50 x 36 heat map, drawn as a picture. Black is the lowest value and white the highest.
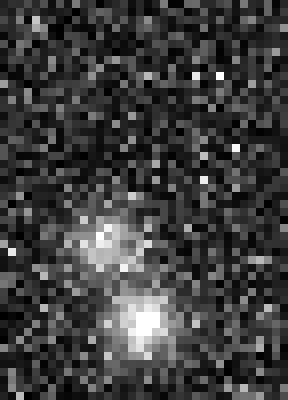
The values are skewed, with a long tail toward high values. No row or column stands out. Two bumps rise from the field. The bottom middle is the ninth with the highest average.
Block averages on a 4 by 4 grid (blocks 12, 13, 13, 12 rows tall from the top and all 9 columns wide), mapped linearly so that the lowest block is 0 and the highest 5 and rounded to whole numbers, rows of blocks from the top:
0000
0000
1510
0331
